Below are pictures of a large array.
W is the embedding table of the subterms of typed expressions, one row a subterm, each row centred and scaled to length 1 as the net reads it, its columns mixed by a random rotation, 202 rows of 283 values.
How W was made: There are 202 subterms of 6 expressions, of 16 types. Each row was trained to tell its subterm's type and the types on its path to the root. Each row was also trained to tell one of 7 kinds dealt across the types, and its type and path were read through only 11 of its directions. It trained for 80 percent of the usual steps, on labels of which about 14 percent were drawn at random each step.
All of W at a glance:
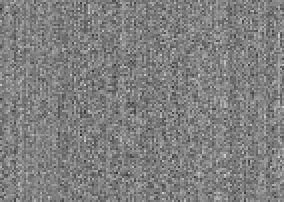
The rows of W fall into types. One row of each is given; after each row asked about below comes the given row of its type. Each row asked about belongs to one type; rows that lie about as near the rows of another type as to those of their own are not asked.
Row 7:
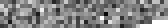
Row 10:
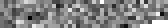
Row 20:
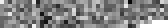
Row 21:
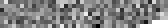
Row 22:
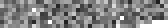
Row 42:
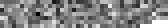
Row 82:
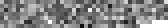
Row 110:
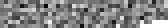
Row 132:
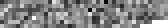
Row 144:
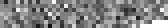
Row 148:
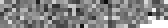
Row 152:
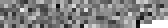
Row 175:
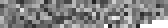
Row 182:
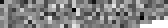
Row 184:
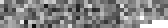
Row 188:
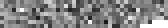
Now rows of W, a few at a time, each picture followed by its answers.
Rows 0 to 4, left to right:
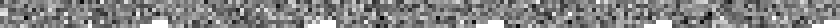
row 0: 188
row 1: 82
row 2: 20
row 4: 82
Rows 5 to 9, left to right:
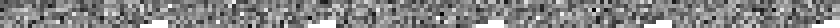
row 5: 42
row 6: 182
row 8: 132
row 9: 182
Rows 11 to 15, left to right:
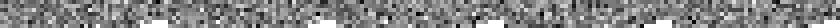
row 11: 42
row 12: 42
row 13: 110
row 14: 175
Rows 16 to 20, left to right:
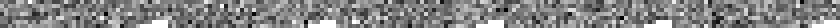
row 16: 7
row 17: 152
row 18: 184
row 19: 22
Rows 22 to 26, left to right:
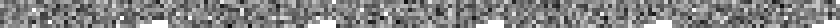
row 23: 148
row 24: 144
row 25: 20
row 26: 175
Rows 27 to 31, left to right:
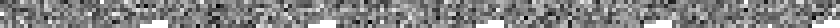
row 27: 10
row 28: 20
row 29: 144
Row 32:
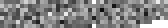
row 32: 132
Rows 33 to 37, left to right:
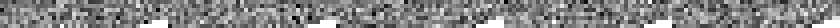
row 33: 182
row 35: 175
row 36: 182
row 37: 148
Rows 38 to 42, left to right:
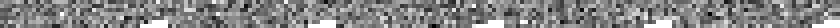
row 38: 110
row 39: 152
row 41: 184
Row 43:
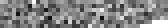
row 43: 20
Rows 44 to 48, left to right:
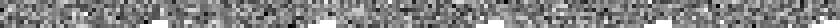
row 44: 21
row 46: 148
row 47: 182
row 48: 110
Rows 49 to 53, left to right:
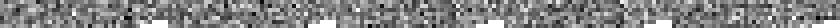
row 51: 184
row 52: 184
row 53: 22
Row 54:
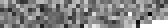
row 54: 152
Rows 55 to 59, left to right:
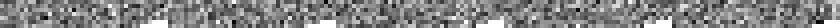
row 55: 144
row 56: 22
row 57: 184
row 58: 42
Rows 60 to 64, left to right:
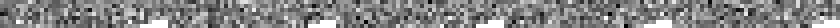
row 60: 184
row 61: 20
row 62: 175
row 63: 7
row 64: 148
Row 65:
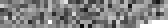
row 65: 182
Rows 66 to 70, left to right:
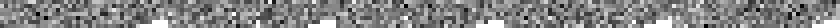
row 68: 10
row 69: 184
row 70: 182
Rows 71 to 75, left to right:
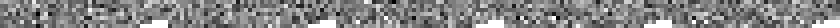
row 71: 82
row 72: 21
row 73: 82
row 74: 82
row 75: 82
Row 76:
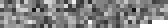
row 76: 188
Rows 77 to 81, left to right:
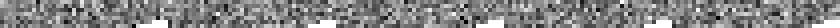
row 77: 21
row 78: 20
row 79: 144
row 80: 175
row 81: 144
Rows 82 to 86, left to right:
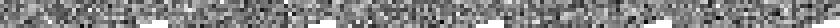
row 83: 175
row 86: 144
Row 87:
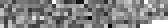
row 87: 148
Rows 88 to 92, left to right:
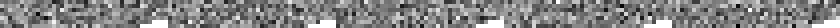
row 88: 42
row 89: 82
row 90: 22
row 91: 132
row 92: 7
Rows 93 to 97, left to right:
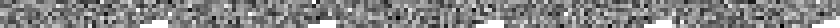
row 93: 82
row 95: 148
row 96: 110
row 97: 148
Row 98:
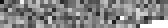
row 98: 22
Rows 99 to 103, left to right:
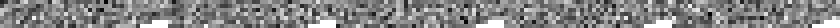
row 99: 132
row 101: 188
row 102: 175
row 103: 175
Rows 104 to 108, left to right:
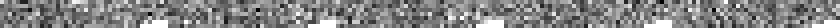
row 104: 20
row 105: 184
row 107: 152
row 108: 144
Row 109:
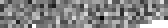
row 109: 20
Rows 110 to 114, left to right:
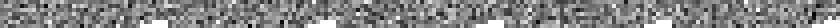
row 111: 182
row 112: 21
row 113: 42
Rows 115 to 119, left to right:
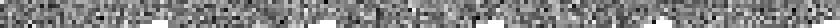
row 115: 20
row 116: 152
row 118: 188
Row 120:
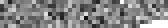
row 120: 82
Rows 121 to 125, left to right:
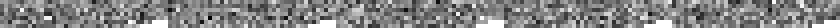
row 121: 7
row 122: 22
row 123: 148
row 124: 184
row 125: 10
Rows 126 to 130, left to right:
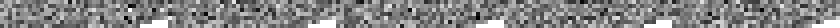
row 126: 144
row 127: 182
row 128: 182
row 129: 175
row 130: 182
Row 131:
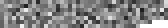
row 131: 188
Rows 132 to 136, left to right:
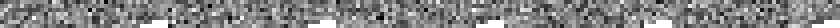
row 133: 188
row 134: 22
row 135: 152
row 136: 184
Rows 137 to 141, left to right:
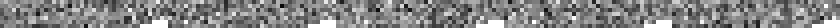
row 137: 132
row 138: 132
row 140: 110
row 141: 184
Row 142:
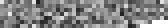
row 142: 20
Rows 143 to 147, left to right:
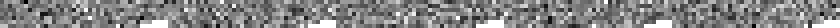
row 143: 110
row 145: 110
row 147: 152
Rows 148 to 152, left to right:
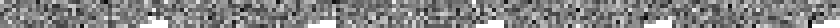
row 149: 22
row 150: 110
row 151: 182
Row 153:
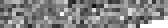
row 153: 110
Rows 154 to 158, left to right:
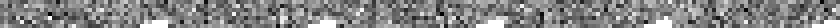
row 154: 82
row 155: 148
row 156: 148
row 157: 175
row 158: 144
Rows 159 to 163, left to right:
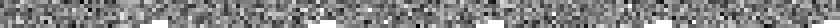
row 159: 184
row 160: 10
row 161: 42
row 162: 152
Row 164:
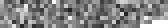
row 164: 148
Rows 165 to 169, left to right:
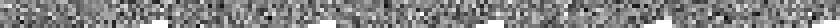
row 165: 152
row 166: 20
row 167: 21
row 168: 21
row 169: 110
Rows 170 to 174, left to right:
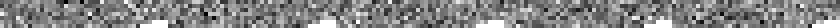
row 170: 10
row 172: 82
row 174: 82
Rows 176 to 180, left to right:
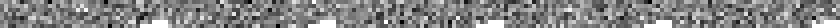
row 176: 132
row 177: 148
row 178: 22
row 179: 10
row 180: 144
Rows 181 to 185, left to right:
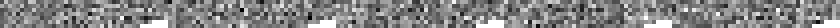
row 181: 22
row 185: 175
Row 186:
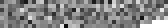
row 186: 182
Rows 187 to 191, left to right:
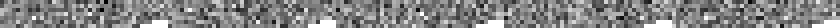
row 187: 132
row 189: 21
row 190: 10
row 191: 148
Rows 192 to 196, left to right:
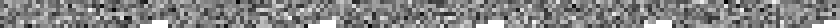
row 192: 10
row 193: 42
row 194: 175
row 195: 110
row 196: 22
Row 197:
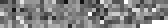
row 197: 10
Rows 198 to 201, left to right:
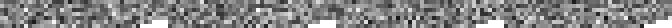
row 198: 42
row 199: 82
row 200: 184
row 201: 42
